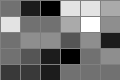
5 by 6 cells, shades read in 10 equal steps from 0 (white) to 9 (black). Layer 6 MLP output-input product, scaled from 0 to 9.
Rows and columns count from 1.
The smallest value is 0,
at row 2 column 5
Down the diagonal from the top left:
5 5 4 9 5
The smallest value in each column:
1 4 4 1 0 3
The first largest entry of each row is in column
3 2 6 4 3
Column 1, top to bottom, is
5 1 5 5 7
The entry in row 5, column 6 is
5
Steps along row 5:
same up down same same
